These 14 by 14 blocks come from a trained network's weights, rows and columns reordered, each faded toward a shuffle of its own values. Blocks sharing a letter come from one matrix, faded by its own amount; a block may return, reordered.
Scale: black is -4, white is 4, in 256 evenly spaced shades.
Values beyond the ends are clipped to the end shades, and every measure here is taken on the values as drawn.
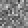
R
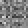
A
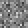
R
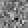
R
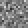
R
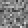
R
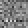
A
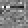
A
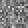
R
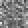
A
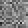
A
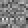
A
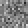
R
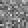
R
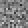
R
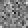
R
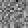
A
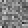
A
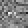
A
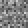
R
